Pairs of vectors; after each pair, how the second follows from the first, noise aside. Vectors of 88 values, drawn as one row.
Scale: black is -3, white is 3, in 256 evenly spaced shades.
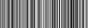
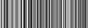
shuffled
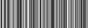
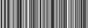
copied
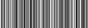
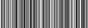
copied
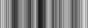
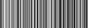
shuffled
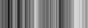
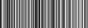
shuffled
